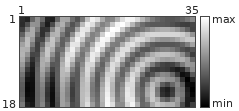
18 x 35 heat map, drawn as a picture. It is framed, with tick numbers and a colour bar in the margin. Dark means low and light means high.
Rings: centred on the bottom right. Odd rows or columns: none. Ninth with the highest average: top middle.
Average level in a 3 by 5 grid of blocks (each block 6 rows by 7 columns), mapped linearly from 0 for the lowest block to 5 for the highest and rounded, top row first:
2 4 5 4 3
2 4 4 3 2
0 3 4 4 1
